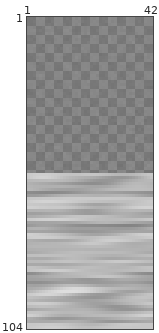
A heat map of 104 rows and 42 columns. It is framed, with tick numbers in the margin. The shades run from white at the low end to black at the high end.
The table splits into 2 rows of 1 panel. Panel 1,1: middling, checkered, faint in contrast. Panel 2,1: low, streaked across.
